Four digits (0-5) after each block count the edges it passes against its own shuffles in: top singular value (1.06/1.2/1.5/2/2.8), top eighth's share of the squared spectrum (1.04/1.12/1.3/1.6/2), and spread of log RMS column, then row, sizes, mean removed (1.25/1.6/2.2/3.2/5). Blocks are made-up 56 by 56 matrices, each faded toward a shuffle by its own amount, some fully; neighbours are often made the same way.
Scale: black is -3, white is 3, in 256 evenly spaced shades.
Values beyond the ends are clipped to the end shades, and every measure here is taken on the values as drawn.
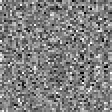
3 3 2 1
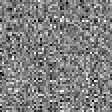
4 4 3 2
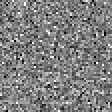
1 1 0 0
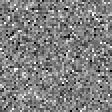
0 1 0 0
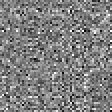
4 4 2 2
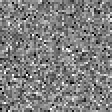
1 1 0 0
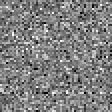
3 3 2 2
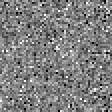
0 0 0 0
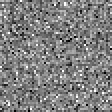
0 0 0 0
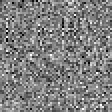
3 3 2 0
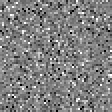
0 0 0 0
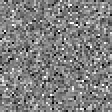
0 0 0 0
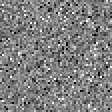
0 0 0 0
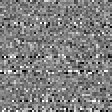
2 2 0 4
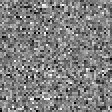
0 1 0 2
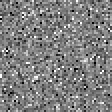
0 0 0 0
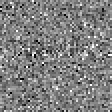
1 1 0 1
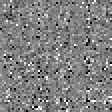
2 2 2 2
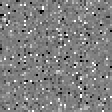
1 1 1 0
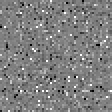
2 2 1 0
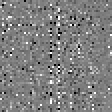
2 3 2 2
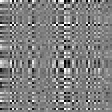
5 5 4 4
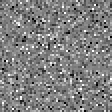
1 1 0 0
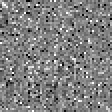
3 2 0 0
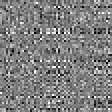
5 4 3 3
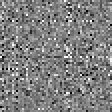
1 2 3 2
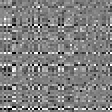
5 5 3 4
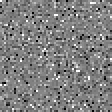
2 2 0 0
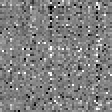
3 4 2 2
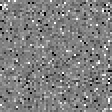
3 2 1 0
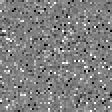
1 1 0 0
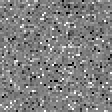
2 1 0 0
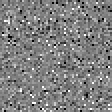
3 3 1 1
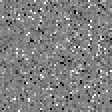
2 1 1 0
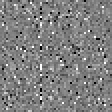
3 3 1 1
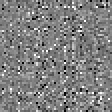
4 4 2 2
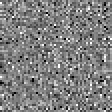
4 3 1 1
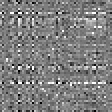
5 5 3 3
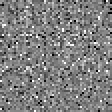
3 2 1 1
